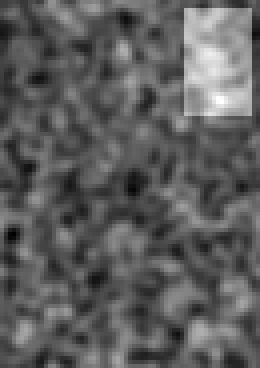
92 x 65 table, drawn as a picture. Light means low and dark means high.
Grain: blotchy. Mirror symmetry: none. Histogram: skewed, a long tail of low values. Odd patch: lower, in the top right. Ninth with the lowest average: top right.
